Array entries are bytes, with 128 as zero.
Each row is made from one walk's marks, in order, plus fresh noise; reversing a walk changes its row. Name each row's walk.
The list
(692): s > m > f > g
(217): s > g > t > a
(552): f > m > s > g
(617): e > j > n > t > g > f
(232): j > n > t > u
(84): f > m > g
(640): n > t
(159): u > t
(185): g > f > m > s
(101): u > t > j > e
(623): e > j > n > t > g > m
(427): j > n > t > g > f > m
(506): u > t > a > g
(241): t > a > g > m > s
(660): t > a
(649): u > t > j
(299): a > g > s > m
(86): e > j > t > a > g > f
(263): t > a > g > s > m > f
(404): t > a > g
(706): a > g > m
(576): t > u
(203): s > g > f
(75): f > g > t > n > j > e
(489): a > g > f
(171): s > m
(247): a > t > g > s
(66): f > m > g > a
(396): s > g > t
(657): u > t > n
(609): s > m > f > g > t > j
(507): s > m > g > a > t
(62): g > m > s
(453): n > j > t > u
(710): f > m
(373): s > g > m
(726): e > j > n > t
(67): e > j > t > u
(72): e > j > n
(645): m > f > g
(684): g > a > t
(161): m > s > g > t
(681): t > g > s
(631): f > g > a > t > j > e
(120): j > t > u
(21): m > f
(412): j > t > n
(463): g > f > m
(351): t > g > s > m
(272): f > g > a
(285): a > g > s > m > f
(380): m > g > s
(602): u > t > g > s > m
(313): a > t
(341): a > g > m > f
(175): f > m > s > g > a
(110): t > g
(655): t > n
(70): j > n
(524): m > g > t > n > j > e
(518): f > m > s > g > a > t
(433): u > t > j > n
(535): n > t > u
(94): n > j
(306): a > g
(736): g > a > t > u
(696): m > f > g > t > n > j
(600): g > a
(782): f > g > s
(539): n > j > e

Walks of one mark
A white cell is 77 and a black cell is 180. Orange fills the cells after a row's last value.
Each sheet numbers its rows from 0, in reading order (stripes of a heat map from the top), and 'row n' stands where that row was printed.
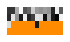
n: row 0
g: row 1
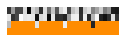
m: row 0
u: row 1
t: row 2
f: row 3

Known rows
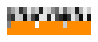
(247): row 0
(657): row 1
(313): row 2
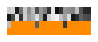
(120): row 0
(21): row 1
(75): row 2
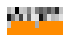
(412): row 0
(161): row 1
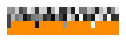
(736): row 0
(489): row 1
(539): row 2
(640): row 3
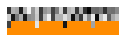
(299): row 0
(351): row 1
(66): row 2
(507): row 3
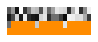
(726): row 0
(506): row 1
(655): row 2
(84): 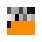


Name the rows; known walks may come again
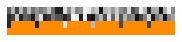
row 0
(86)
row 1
(75)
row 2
(660)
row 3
(412)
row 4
(736)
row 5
(299)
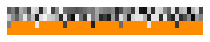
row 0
(524)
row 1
(655)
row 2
(62)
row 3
(631)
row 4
(21)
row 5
(657)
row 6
(285)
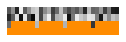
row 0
(726)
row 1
(351)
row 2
(161)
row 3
(552)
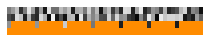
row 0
(247)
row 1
(539)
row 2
(232)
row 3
(427)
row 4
(489)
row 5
(645)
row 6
(272)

